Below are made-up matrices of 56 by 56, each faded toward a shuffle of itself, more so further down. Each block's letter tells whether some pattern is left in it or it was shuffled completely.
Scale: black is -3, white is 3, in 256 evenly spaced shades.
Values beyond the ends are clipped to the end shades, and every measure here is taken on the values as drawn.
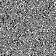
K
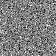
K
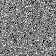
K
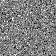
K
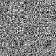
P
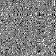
P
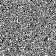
K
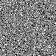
K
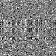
P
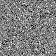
K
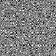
P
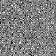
P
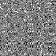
P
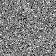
K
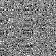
P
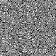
P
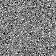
K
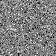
K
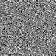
P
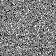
K
